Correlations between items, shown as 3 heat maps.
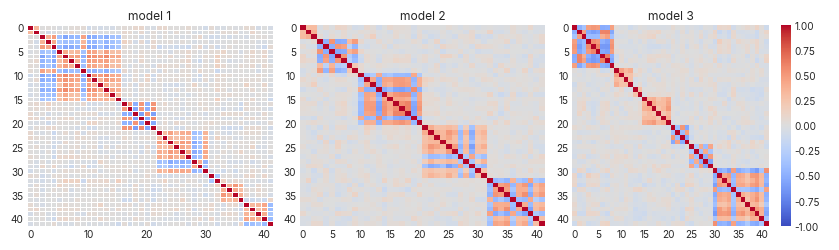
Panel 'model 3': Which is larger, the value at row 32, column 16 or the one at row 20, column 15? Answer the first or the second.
the second
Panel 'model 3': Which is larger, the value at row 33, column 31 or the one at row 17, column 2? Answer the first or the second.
the first
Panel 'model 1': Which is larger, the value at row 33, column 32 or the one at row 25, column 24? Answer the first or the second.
the second
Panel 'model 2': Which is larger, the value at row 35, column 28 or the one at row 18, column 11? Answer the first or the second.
the second
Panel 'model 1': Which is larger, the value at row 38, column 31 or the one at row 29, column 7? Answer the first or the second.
the first
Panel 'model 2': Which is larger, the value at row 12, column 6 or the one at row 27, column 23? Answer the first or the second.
the first
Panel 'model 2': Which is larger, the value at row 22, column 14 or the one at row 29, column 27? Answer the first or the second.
the second
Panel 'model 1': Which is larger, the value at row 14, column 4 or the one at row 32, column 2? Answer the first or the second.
the second
